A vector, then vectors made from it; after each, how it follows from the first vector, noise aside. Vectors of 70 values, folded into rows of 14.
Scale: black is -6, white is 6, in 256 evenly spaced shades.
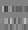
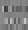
copied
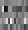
scaled up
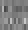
copied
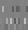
partly zeroed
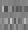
copied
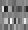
scaled up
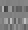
copied
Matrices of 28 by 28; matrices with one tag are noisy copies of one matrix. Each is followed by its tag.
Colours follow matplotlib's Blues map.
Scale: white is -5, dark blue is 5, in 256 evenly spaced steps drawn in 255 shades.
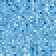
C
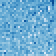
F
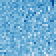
F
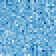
C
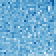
F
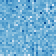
C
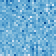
C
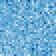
C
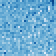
F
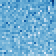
F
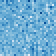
C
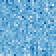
C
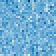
C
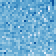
F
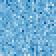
C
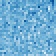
F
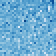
F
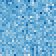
C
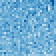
F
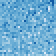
F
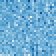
C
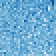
F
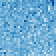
F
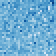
F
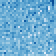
F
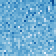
F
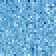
C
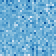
C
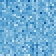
C
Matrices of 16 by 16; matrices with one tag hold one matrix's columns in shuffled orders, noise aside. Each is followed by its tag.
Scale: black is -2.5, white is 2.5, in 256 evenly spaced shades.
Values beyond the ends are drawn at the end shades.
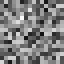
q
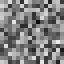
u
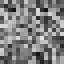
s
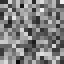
u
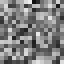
u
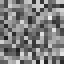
u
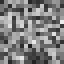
s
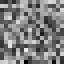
u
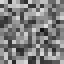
u
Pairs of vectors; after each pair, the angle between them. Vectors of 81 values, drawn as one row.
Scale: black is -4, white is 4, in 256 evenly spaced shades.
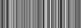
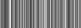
partly aligned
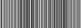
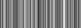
partly opposed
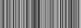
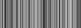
partly opposed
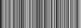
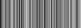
nearly parallel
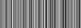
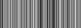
orthogonal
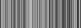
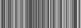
nearly opposite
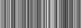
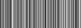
partly opposed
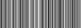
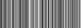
nearly parallel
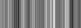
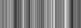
nearly parallel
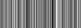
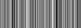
nearly opposite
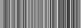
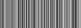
orthogonal
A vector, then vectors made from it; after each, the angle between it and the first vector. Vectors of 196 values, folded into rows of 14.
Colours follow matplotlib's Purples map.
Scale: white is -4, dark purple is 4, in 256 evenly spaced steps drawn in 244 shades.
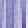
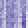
nearly parallel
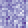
partly aligned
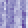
nearly parallel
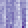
nearly parallel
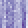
nearly parallel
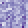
partly aligned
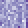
partly opposed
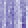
nearly parallel
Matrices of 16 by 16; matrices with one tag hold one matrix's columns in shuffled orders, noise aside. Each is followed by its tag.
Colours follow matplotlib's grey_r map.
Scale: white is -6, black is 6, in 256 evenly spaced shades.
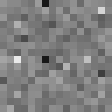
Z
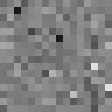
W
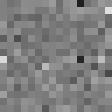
Z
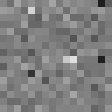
Z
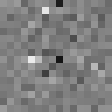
Z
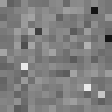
W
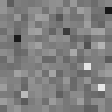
W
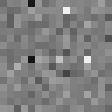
Z
